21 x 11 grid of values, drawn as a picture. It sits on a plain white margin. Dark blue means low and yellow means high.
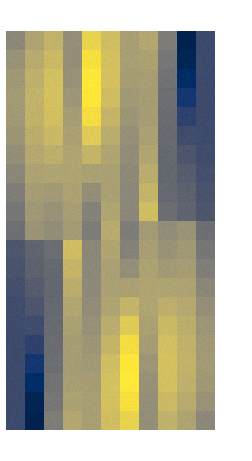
Overall the values sit about 60% of the way up the scale. There is no overall slope. Streaks run downward. A half turn leaves it unchanged.
